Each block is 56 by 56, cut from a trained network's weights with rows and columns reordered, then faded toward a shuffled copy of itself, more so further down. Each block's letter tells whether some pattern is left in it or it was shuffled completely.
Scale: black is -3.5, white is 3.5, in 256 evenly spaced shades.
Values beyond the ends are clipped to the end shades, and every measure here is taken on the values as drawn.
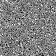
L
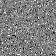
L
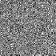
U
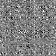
U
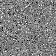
L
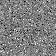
L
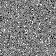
L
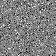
L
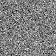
L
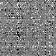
U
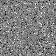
L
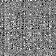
U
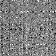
U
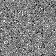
L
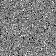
L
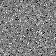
L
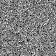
L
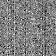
U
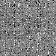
U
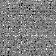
U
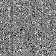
U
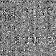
U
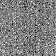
U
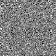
U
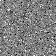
L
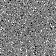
L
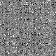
U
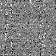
U
